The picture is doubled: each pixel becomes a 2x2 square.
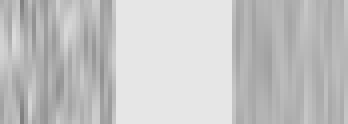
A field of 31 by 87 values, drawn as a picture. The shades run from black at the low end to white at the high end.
The table splits into one row of 3 panels. Panel 1,1: high, streaked downward. Panel 1,2: very high, flat. Panel 1,3: high, streaked downward, faint in contrast.
